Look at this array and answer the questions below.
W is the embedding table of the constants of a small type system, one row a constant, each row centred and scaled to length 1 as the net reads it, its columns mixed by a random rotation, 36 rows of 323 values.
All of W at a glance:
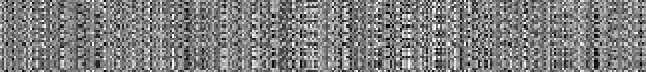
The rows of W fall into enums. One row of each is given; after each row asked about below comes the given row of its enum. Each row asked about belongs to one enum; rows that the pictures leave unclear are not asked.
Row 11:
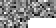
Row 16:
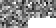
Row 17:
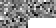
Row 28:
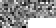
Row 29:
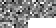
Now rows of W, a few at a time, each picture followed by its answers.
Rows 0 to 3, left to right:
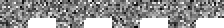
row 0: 16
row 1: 29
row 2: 28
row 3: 16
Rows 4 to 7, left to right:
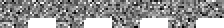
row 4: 29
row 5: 29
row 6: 28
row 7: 11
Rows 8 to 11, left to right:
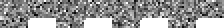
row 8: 17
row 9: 29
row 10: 16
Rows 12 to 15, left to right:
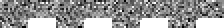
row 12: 28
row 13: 28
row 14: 29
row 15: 11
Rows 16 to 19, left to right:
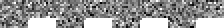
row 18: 11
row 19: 28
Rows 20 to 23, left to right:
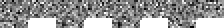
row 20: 29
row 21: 16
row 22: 16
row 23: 28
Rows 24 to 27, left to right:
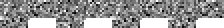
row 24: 17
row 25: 29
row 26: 17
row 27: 11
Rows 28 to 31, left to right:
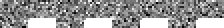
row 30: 17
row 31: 11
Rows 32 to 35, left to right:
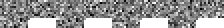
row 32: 11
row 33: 17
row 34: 29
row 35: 16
